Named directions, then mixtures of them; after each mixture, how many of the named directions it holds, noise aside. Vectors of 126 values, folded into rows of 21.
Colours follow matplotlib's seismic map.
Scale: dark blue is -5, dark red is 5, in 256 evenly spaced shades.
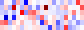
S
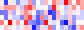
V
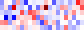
one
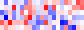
two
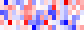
one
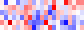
one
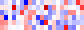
two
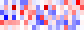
two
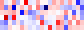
one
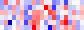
two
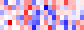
two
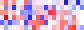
two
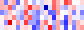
two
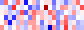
two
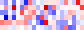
two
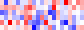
one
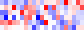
two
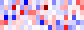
one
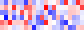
two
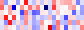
two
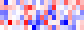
one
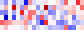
two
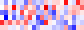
two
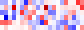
two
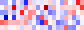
two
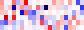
one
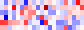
two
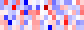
two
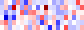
one
